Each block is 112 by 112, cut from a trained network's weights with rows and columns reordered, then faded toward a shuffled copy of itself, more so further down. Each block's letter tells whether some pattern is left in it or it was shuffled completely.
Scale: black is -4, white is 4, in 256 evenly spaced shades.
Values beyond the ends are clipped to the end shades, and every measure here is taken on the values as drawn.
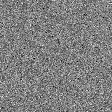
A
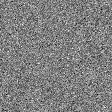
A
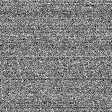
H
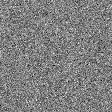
A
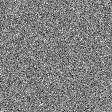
A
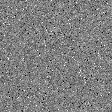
A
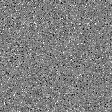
H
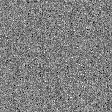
H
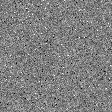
A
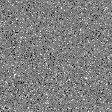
H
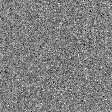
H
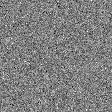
A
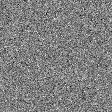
A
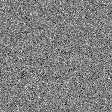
A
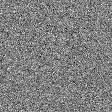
A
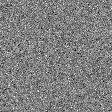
A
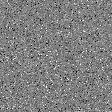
H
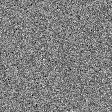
A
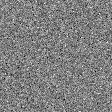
A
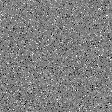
H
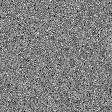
A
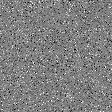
H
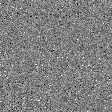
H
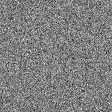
A
